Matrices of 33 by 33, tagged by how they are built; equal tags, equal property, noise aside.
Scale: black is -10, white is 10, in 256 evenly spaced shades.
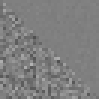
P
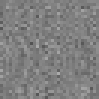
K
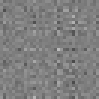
K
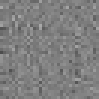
K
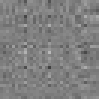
K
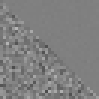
P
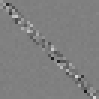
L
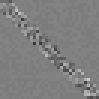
L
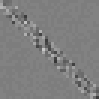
L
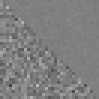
P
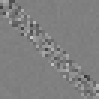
L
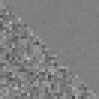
P
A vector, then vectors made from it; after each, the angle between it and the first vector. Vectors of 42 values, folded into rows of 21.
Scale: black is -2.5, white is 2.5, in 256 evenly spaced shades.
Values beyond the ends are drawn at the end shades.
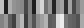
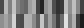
partly opposed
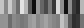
partly aligned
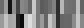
partly opposed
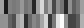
nearly parallel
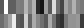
nearly opposite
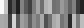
orthogonal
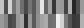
nearly parallel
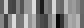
nearly opposite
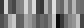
nearly opposite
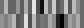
nearly opposite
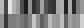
partly aligned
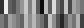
nearly opposite
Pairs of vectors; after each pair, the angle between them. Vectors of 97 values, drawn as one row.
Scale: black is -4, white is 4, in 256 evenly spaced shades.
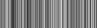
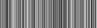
nearly opposite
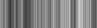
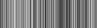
partly opposed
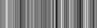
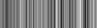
nearly opposite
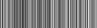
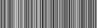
partly opposed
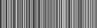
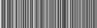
nearly opposite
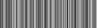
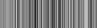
partly opposed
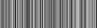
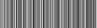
nearly opposite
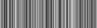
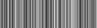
nearly parallel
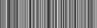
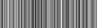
partly opposed
